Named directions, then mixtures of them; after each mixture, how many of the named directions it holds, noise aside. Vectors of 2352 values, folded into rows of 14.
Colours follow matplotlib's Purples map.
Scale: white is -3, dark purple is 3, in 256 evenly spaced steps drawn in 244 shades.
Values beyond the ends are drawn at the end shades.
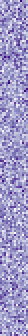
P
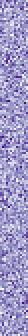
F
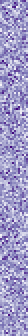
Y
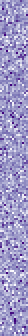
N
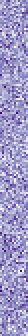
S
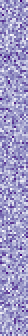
three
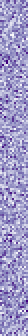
three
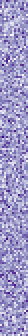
two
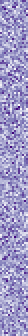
one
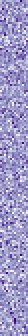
two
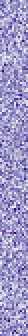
two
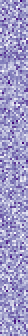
three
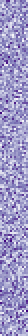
three
